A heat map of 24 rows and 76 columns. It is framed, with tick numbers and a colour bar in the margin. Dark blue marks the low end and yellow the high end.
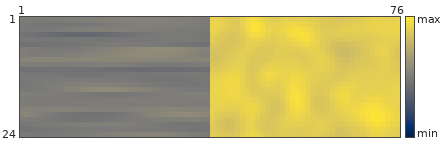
The table splits into one row of 2 panels. Panel 1,1: middling, streaked across, faint in contrast. Panel 1,2: very high, blotchy, faint in contrast.
